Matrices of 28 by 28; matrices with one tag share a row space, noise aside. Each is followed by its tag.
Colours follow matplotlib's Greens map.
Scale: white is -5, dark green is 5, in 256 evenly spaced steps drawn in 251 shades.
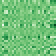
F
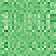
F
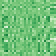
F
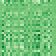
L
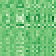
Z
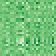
Z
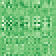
L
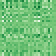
L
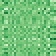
F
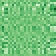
F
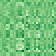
Z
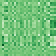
F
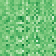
Z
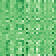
Z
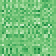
L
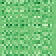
L
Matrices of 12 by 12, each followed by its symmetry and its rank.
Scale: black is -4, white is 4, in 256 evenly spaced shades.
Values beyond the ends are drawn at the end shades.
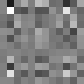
neither, rank two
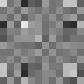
symmetric, rank two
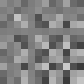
symmetric, rank two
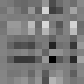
neither, rank two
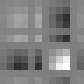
symmetric, rank one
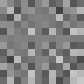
symmetric, rank two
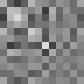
symmetric, rank two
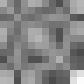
symmetric, rank two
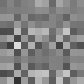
neither, rank two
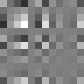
symmetric, rank one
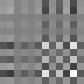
symmetric, rank one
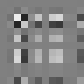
symmetric, rank one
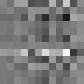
neither, rank two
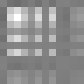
symmetric, rank one
